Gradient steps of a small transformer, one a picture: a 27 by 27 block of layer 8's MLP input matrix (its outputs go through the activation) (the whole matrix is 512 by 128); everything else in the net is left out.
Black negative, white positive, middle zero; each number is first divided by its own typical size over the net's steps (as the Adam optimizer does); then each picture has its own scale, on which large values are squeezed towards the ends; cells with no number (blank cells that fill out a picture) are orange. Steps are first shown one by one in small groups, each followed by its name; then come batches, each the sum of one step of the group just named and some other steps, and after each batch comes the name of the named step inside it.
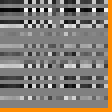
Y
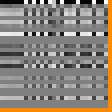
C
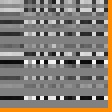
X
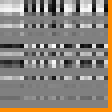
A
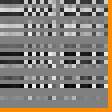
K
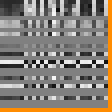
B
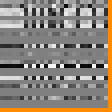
B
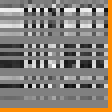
K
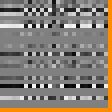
Y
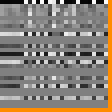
C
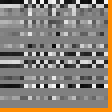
C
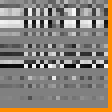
B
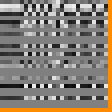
K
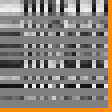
K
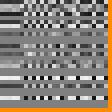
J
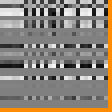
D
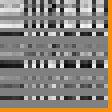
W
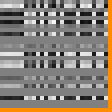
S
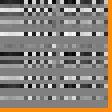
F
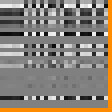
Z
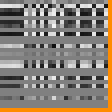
Z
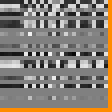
F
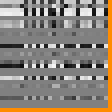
D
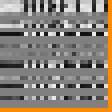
W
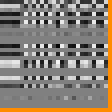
J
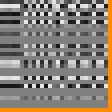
J
